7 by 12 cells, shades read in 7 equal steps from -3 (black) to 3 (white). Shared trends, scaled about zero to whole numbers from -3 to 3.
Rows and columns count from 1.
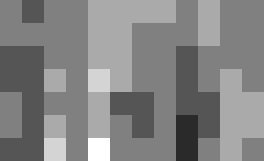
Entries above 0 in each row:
5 3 2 4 3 4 3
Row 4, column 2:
-1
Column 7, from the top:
1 0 0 0 -1 -1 0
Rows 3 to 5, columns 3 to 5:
0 0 1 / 1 0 2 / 0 0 1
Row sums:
4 3 -1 2 -2 -1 2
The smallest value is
-2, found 2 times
